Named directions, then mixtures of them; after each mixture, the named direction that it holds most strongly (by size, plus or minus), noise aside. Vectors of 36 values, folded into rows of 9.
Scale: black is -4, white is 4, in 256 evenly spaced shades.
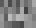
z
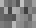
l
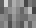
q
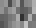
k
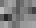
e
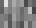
q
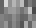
q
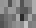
k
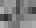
e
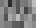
z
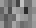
l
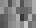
k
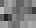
e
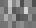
l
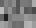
e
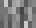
q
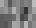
k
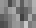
k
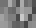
k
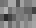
e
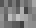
z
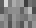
q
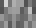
q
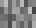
q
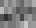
e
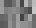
k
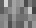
q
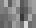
k
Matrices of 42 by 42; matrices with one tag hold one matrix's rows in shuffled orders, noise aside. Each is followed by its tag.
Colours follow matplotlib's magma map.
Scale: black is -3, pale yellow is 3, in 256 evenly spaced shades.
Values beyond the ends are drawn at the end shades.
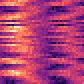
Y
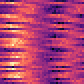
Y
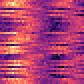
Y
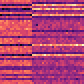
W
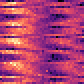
Y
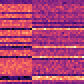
W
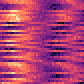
Y
